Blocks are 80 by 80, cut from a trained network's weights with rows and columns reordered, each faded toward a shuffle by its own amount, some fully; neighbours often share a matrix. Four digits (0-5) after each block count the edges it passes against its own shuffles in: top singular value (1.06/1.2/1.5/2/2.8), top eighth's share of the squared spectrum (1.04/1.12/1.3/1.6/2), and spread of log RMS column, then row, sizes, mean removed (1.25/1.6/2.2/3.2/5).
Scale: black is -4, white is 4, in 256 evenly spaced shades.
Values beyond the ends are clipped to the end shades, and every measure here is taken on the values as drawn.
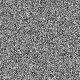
0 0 0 0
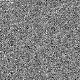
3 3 1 1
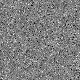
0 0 0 0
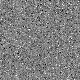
0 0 0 0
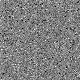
0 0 0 0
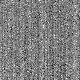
3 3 0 2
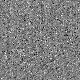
1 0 0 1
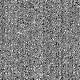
2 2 0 1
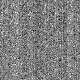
3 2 0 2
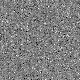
0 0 0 0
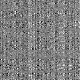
4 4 1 3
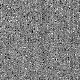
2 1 0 1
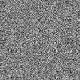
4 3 1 1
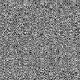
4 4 2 2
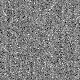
1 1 0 0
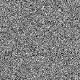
3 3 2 1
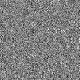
3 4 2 1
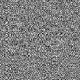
4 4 2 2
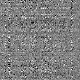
3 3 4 2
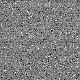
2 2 1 0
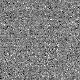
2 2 1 0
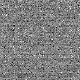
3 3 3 1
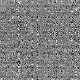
3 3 3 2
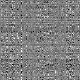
3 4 4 2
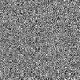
3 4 2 2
